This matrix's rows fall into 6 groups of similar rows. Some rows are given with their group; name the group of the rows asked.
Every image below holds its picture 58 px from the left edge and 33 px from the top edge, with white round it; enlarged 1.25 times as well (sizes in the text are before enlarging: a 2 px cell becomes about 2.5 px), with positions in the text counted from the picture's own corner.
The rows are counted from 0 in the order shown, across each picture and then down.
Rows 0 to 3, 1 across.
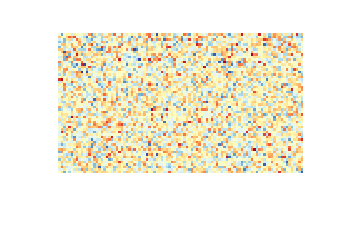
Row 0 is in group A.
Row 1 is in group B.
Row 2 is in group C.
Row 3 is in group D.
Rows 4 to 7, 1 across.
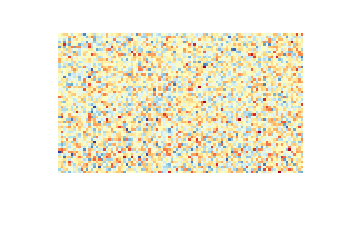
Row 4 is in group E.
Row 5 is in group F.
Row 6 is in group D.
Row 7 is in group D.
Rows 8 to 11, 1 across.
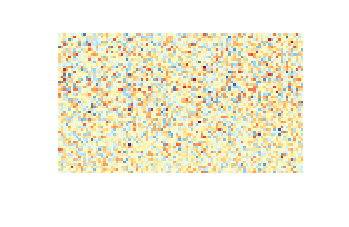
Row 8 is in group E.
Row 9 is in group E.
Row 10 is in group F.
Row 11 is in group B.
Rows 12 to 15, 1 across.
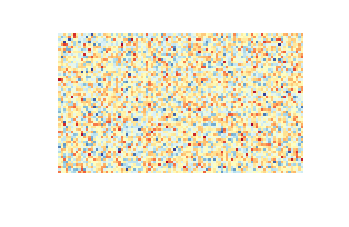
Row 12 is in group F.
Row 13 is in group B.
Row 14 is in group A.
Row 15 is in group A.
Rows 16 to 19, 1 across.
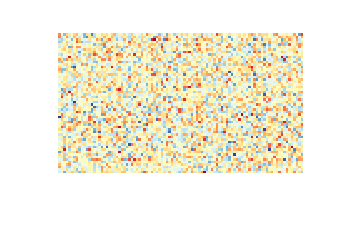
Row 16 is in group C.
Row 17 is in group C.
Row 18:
D
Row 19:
E
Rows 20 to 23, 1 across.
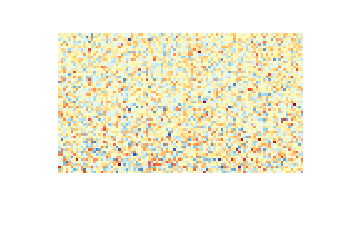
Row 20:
F
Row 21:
E
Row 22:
B
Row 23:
A
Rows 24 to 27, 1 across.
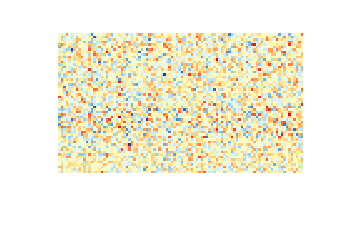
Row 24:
D
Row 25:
A
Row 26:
D
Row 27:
F
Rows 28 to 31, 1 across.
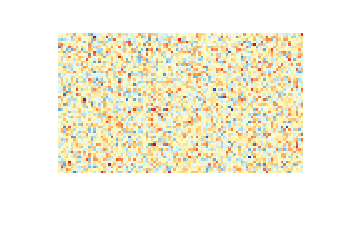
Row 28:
D
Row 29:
A
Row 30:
C
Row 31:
C
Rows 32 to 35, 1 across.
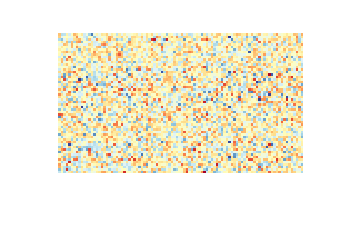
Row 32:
C
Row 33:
E
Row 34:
B
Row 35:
E
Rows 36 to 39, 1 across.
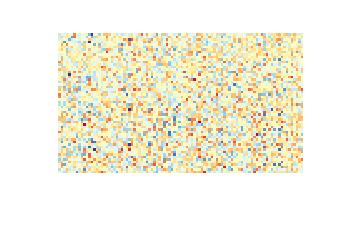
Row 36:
F
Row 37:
E
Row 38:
F
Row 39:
F
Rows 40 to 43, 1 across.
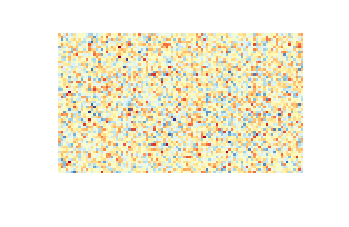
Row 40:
D
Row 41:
C
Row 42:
F
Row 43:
C
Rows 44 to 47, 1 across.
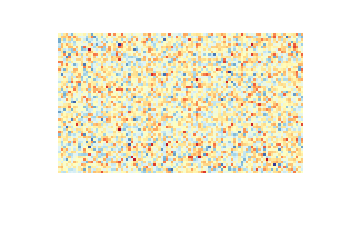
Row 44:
A
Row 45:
C
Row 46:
A
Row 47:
F
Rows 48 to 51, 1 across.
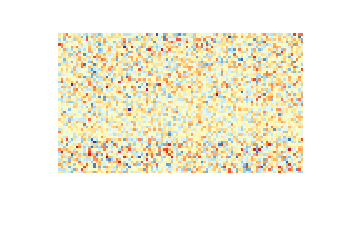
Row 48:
B
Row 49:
D
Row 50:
F
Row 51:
D
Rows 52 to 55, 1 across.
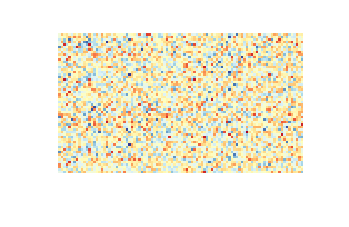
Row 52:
E
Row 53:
E
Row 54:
D
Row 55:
E
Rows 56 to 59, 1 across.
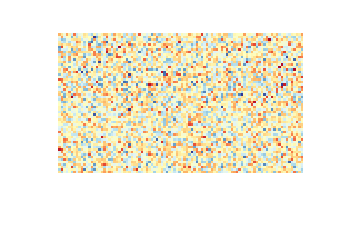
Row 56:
D
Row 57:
B
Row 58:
F
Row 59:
B
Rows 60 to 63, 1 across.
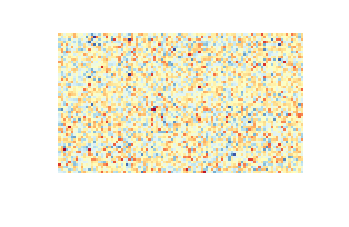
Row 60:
F
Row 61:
F
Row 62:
C
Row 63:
E
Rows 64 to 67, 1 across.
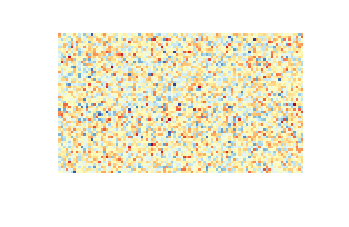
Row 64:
C
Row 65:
F
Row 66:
B
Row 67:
C
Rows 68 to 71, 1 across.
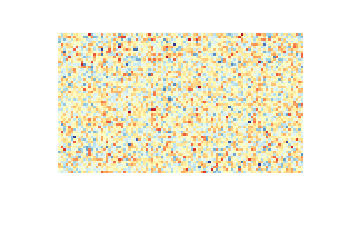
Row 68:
A
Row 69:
F
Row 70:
C
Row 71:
E
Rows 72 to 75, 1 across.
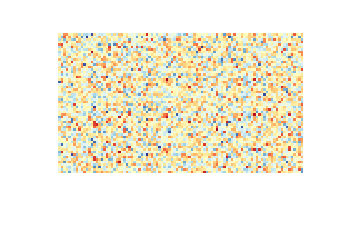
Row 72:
B
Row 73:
D
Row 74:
D
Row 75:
D
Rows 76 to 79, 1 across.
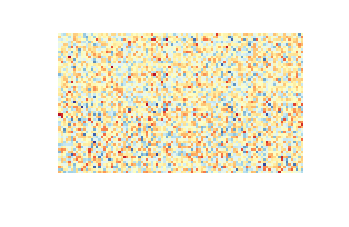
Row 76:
C
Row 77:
C
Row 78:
B
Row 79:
D
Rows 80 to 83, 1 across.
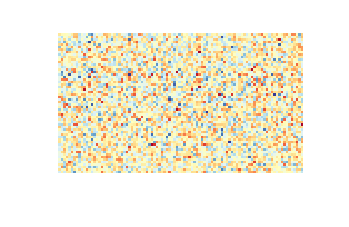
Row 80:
F
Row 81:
F
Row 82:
B
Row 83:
C
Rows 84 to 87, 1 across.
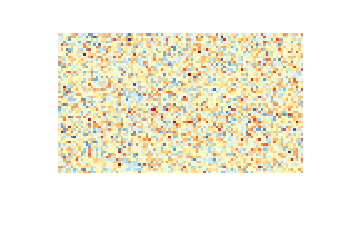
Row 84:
F
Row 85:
A
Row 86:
C
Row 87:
A
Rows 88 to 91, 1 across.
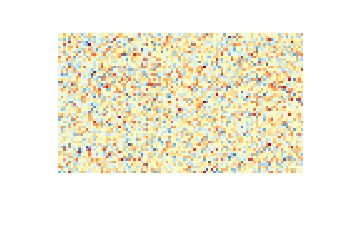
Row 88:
E
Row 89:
D
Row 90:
D
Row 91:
E
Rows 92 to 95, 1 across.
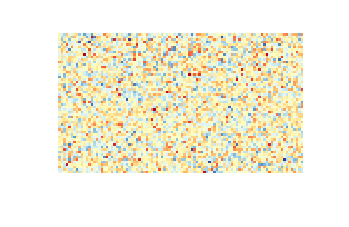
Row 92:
F
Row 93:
A
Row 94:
C
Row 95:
E
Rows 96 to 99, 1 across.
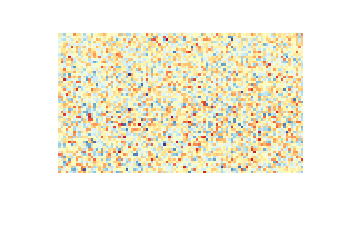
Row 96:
C
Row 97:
E
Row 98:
E
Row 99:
A
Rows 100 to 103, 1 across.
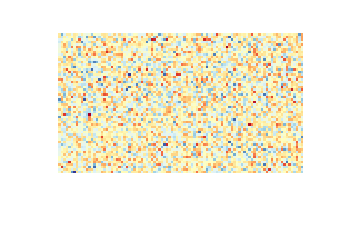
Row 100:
C
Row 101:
B
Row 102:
E
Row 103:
C
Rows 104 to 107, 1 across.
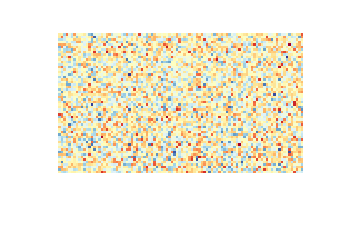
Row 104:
D
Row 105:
F
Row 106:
B
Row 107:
F
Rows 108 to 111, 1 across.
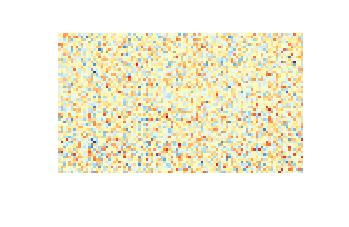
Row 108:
B
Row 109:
D
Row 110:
D
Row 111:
D
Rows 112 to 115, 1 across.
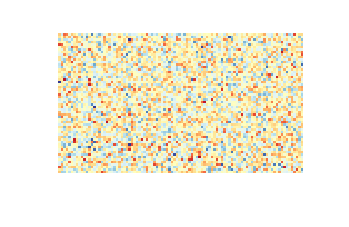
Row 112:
B
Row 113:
E
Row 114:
D
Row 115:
F
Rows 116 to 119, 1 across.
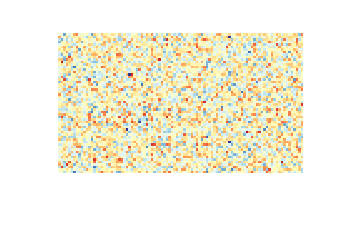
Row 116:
C
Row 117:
E
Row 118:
D
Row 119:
C
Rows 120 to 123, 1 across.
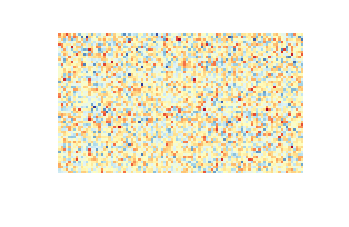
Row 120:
B
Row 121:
E
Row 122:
D
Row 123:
E
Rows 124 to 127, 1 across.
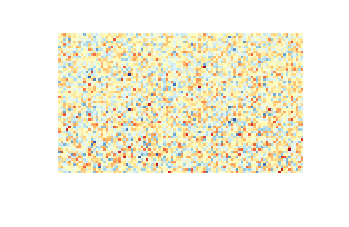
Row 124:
E
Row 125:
F
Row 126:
E
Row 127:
D
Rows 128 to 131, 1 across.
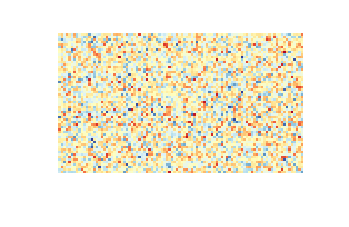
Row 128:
D
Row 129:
E
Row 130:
E
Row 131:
D
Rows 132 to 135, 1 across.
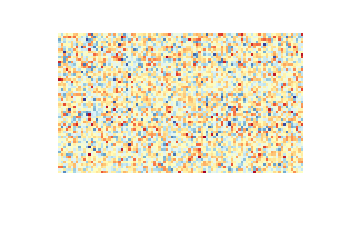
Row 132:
A
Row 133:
B
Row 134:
E
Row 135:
F
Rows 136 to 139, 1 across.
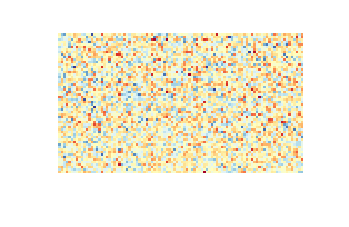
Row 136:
C
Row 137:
A
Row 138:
D
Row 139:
A
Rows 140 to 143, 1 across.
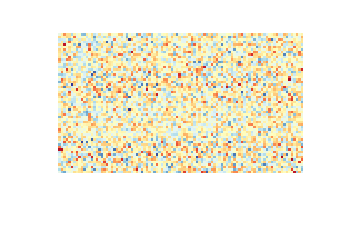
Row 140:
E
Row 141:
D
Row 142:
E
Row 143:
B
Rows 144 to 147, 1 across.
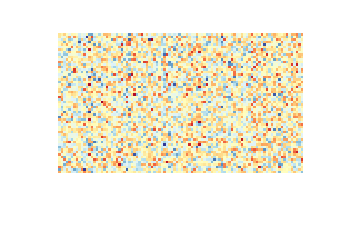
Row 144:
F
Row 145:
F
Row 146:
F
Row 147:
A
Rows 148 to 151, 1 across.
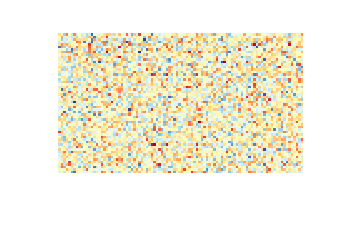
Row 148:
D
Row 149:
C
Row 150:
F
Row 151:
C
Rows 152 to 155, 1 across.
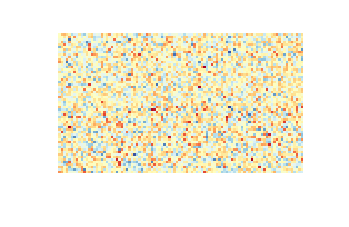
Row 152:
E
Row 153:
F
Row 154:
C
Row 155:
A
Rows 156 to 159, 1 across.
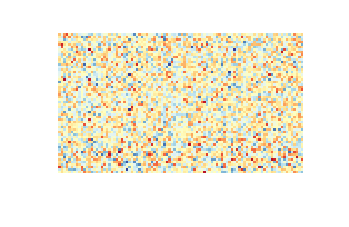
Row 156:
B
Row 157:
E
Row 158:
F
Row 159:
A
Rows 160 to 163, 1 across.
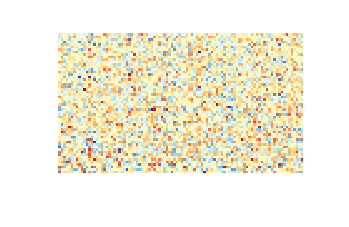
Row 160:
F
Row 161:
F
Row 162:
C
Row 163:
A
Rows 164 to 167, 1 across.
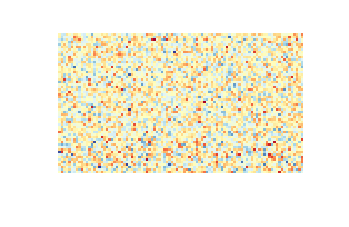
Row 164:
C
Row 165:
E
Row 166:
F
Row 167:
D
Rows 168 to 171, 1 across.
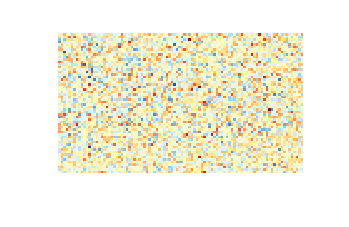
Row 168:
A
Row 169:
F
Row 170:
E
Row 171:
F
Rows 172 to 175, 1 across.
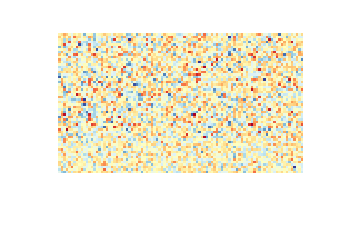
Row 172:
E
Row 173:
A
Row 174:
E
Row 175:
B
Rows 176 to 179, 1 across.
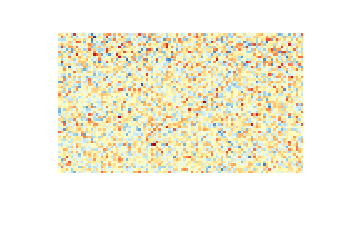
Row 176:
D
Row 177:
E
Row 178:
A
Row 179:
C
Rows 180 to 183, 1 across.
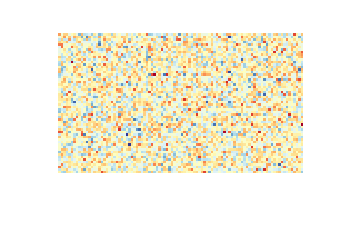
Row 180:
B
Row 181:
C
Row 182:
A
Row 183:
F
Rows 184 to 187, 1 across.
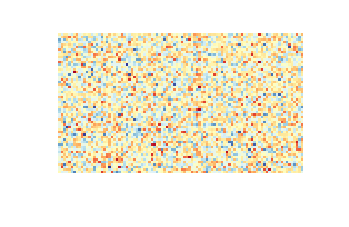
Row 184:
A
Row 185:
F
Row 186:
A
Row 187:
C
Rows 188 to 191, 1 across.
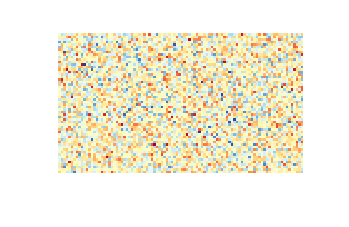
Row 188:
A
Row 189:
B
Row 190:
E
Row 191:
C
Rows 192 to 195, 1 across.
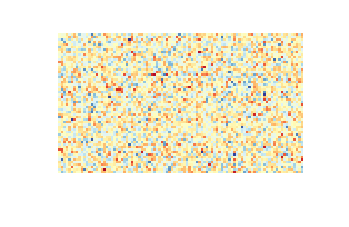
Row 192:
F
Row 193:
C
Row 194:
D
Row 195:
B
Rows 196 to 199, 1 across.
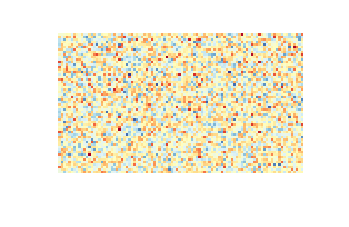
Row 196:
A
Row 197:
B
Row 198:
A
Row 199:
F
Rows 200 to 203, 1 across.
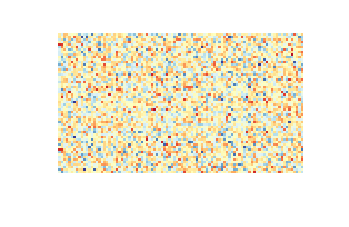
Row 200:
B
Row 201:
C
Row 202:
C
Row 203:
B
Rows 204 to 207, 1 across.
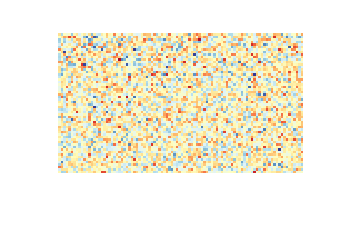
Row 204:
A
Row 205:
C
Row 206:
D
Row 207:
F
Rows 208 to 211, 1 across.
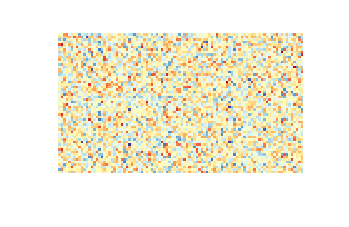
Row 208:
B
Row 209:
C
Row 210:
B
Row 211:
B
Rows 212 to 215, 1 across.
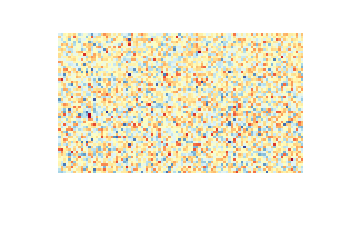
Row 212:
F
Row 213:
B
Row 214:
E
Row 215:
B
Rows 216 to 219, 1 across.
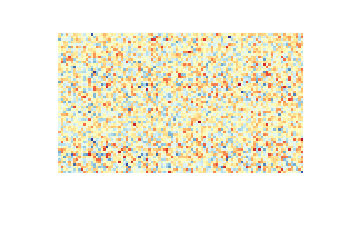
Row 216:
C
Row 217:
D
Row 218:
F
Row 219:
D
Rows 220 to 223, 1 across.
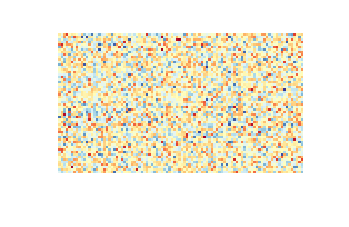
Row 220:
B
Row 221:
E
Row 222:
E
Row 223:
B
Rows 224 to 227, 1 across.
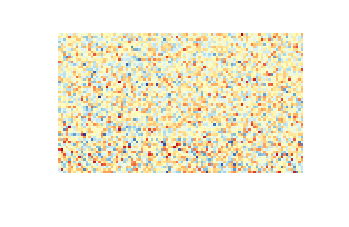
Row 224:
A
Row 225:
D
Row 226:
A
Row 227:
B
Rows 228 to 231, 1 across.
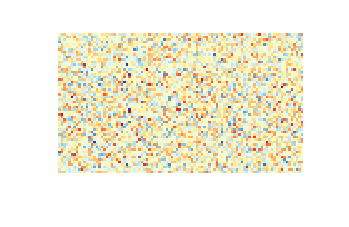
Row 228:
A
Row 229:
B
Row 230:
B
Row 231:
D
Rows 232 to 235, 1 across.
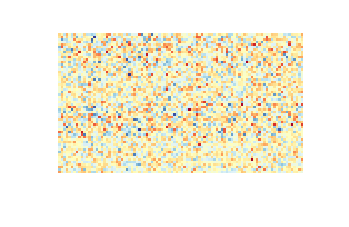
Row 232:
D
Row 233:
F
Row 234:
A
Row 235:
A
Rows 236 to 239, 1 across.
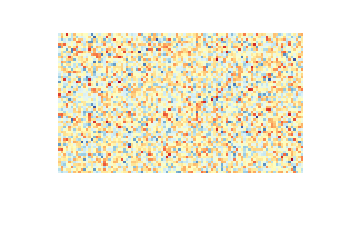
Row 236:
D
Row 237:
E
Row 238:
D
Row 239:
B
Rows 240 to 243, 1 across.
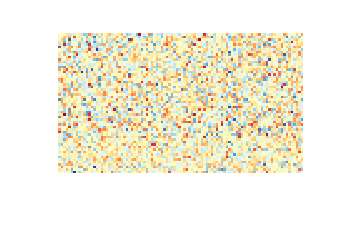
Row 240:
E
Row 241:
B
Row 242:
E
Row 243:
C
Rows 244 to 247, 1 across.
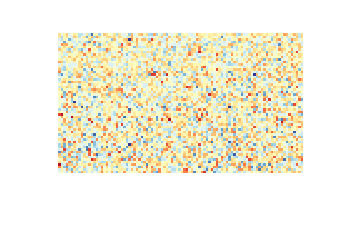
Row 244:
F
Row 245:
C
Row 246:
B
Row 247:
E
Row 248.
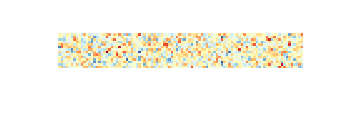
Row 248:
D
